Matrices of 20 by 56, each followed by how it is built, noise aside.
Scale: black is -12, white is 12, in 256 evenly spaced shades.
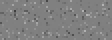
sparse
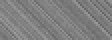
Toeplitz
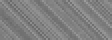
Toeplitz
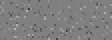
sparse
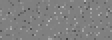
sparse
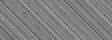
Toeplitz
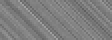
Toeplitz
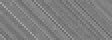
Toeplitz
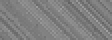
Toeplitz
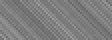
Toeplitz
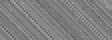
Toeplitz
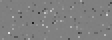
sparse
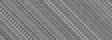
Toeplitz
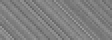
Toeplitz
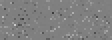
sparse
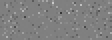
sparse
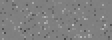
sparse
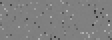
sparse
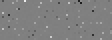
sparse
